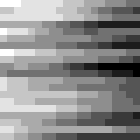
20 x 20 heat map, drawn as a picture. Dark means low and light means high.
The ninth with the lowest average is the middle right. The grain runs across in streaks. The field climbs toward the left.
